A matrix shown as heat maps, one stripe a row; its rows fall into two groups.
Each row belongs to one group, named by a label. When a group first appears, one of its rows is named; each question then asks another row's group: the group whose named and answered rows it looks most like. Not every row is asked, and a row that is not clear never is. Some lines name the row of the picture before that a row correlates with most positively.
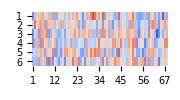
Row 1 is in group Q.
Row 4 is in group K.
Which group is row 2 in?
Q
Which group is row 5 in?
Q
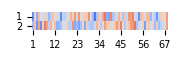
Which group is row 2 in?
K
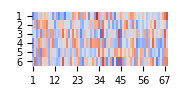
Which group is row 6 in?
Q
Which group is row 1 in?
K
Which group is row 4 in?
Q
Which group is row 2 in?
Q
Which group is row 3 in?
Q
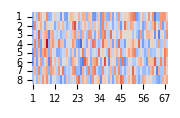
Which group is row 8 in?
K
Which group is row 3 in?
K
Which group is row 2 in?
Q
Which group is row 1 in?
K
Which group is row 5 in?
K
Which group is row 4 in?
Q
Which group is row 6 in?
Q
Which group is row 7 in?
Q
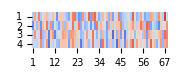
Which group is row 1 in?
Q
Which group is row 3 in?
Q
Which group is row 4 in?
Q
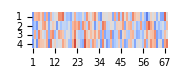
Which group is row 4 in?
Q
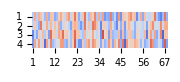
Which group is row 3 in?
Q
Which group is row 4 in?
Q
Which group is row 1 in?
Q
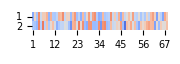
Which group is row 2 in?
K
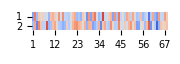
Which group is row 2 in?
K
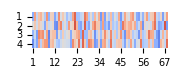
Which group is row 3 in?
K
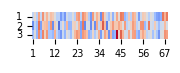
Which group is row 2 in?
K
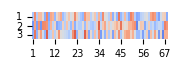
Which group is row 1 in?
Q
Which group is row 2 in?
K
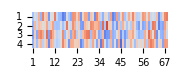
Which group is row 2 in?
Q
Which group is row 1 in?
K
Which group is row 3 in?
Q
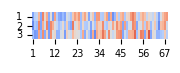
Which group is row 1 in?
K
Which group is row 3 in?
K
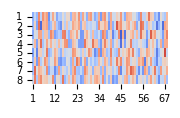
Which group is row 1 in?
K
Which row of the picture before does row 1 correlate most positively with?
1
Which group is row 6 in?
K
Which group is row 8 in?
Q
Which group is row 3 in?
Q
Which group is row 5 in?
K
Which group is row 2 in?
K
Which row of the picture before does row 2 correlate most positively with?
1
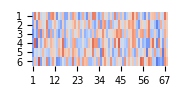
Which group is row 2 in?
K
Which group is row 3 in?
K
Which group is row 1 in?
Q
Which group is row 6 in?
K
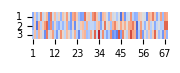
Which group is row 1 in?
Q
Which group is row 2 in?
K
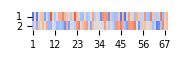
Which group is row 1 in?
Q
